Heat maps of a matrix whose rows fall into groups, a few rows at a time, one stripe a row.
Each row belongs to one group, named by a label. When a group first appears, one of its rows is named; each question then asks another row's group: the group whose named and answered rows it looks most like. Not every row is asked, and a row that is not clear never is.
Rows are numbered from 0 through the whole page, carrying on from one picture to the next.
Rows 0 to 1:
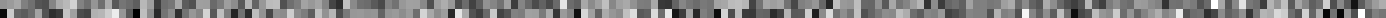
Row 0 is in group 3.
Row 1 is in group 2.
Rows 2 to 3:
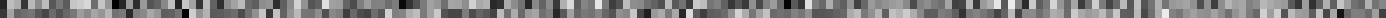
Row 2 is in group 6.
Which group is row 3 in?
2
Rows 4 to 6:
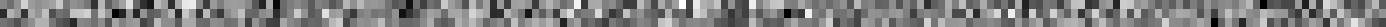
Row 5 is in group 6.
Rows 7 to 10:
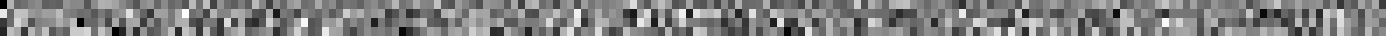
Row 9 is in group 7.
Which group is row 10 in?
6
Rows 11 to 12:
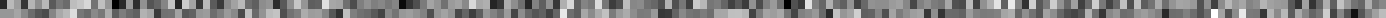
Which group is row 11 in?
6
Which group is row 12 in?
3
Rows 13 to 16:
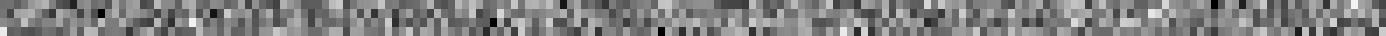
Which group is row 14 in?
7
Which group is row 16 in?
2
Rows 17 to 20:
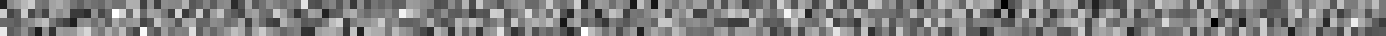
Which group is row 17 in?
7
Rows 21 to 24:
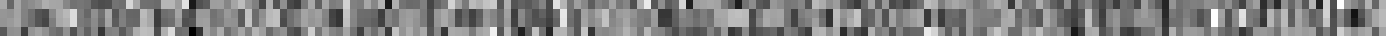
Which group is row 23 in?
3
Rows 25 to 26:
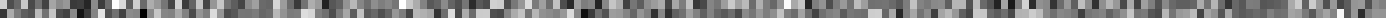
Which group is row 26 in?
7
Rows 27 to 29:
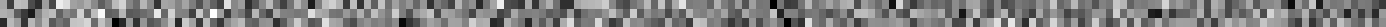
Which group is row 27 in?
7
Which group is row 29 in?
6
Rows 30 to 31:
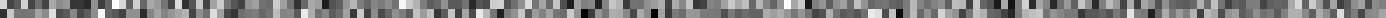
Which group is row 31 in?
7
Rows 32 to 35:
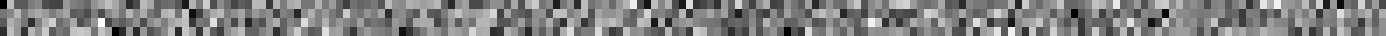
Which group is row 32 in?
2
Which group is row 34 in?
7
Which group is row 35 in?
6
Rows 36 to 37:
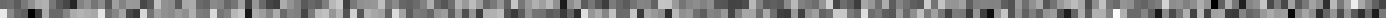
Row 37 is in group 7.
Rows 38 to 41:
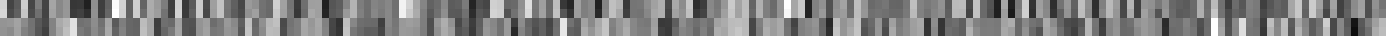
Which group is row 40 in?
3
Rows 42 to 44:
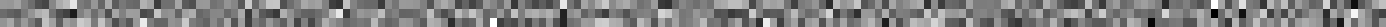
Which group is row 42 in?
3
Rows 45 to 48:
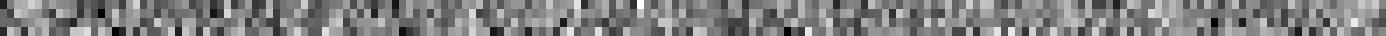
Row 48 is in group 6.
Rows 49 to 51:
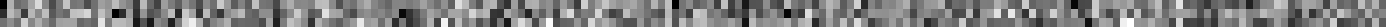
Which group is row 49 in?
2
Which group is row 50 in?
6
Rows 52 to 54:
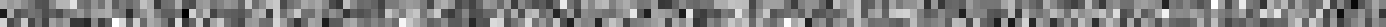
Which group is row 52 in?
3
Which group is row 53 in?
2
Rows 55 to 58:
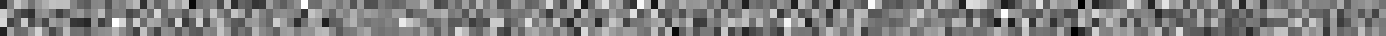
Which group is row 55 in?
7
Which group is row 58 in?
2
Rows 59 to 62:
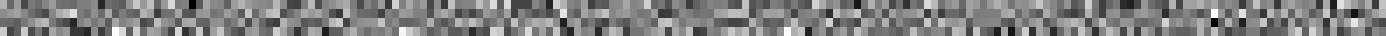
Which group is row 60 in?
3
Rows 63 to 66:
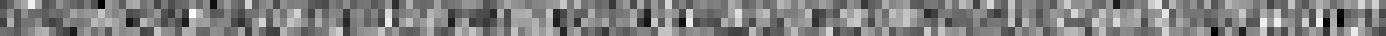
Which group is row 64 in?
2
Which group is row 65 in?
2
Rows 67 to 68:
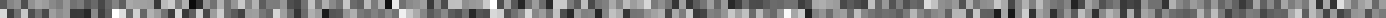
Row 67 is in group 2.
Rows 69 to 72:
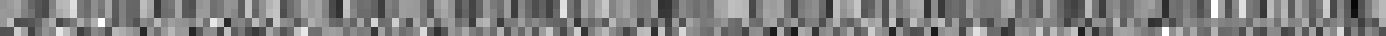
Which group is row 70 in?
3
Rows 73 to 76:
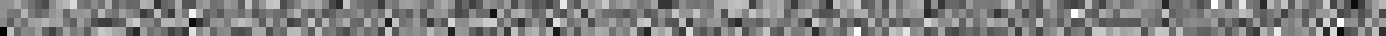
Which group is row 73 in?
3
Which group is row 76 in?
2
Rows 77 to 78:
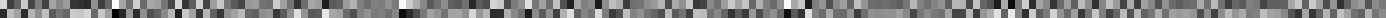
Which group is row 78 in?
6
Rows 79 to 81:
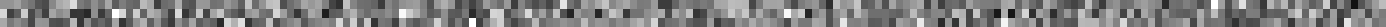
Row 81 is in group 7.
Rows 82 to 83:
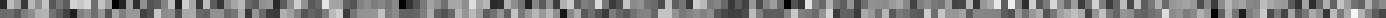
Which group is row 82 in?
6
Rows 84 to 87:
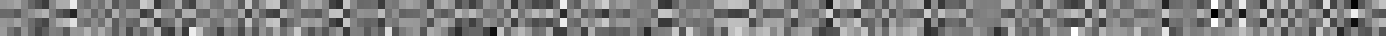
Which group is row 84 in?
3
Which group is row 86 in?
3
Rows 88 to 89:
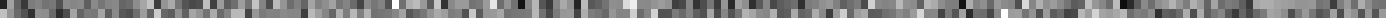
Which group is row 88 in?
2
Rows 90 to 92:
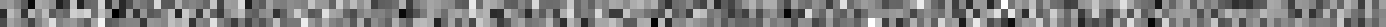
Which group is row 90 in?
7
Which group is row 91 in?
6
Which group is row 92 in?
7
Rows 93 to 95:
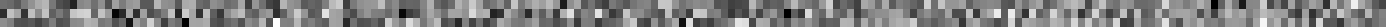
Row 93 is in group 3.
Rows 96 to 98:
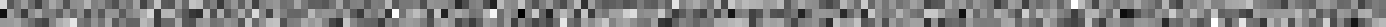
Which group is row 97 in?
2
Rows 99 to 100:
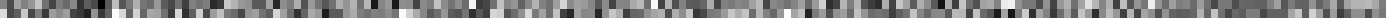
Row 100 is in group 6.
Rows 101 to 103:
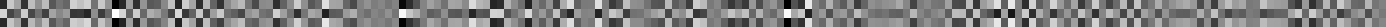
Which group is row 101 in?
6
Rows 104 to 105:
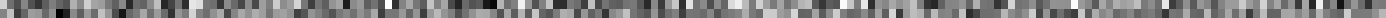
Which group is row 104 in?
2
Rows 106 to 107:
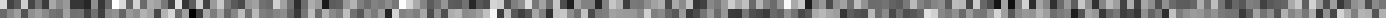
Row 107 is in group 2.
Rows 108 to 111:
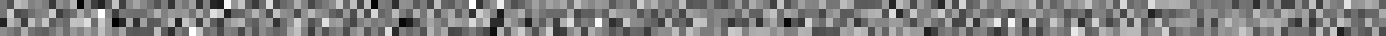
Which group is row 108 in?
7
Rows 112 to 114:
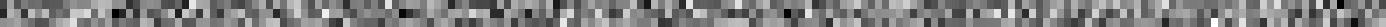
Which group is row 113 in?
6
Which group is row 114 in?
3
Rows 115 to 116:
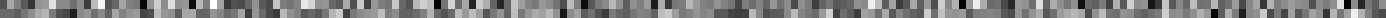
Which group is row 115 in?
7
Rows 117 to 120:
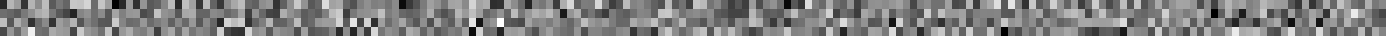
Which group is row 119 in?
7
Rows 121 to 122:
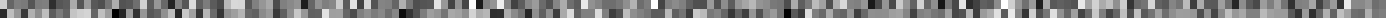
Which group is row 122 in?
6
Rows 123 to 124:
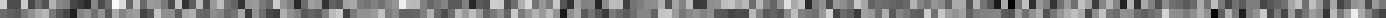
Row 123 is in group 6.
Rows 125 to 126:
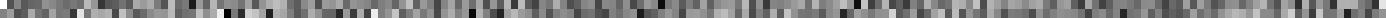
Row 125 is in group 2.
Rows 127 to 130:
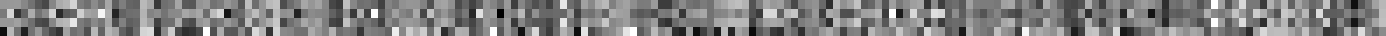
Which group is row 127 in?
3
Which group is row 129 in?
3
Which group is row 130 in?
2
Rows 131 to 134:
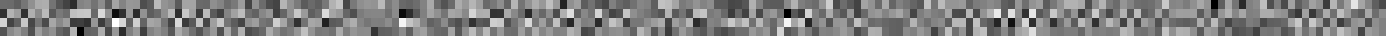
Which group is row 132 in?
6
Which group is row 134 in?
7
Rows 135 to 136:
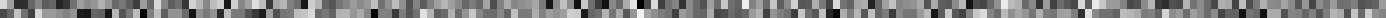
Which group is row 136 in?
7
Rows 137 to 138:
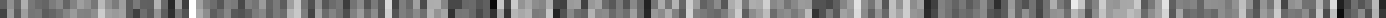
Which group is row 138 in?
2
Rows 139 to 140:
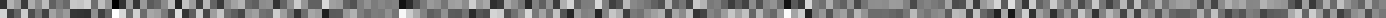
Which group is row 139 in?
6
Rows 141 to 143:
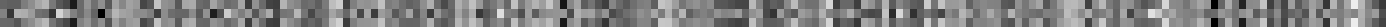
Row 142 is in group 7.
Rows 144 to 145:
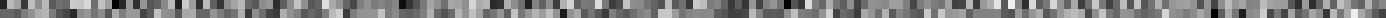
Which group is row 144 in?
6
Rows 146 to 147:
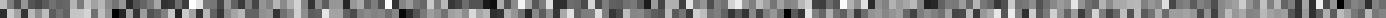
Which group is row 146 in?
2
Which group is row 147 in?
6
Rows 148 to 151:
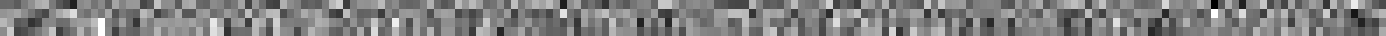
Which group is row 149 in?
3
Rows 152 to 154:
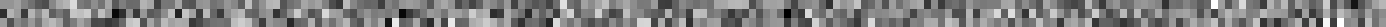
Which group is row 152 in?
3
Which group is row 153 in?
6
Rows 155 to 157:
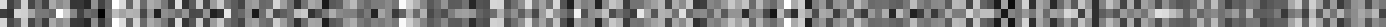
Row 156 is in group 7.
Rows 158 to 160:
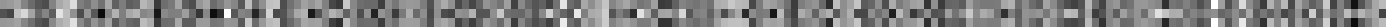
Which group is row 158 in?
3
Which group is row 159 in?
7
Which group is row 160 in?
3
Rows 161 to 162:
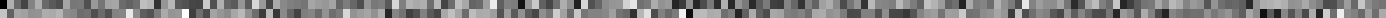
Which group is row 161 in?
2
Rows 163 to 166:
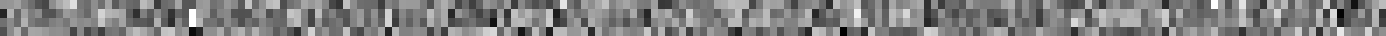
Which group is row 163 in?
3
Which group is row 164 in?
2
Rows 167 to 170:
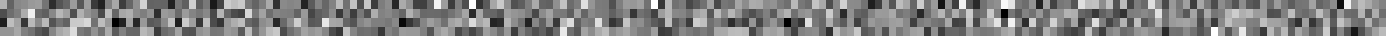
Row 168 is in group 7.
